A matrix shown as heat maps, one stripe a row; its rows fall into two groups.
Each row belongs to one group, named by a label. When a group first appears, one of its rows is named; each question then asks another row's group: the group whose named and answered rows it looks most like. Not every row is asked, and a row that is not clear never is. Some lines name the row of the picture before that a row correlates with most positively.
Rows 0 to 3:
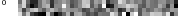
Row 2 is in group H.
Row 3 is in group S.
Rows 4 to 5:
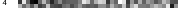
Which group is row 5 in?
S
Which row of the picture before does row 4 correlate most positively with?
0
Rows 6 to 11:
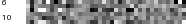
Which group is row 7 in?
S
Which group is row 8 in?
H
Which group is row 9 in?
H
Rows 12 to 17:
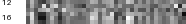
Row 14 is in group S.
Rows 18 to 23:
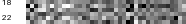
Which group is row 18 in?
H
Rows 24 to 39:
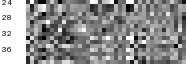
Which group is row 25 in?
H
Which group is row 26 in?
H
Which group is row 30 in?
S
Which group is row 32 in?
S
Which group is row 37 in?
S
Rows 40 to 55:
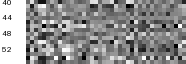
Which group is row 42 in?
H
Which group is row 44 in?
S
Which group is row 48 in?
S
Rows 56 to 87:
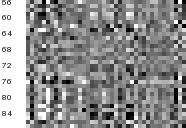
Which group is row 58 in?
S
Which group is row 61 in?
S
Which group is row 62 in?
H
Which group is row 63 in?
H
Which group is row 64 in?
S
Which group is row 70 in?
S
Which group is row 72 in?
H
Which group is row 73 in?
H
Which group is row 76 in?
S
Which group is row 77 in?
H
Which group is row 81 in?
S
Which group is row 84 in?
H
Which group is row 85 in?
H
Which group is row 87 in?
H
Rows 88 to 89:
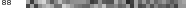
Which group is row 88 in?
H
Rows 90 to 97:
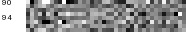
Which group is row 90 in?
S
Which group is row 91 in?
H
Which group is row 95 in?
S
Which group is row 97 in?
H
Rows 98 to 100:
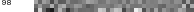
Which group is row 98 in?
S
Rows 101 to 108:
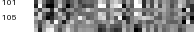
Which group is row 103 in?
S
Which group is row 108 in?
H
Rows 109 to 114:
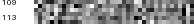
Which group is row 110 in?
S
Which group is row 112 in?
S
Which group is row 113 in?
H
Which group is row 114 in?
S
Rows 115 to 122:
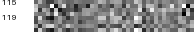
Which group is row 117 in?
S
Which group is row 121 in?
H
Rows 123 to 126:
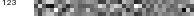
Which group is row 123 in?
H
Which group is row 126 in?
H
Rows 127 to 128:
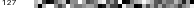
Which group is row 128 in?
H
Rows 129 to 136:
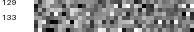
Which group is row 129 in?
H
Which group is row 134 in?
S
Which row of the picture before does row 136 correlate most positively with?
127
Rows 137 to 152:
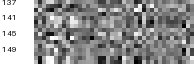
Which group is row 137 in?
H
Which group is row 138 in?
S
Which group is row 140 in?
H
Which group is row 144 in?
S
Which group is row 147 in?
S
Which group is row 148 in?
H
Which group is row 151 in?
H
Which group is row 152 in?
H
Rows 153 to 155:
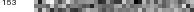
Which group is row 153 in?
H
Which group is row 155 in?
S
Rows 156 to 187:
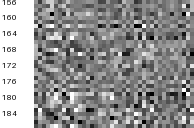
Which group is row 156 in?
H
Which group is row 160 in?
H
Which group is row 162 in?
H
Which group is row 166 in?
S
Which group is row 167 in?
S
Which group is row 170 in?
S
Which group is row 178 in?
S
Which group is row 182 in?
H
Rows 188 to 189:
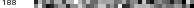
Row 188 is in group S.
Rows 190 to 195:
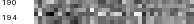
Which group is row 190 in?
H
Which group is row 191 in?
S
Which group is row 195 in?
S
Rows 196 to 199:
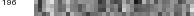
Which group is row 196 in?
H
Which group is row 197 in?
H
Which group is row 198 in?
H
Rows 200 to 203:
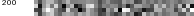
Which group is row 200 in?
H
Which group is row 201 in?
S
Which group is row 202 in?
H
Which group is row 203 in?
H
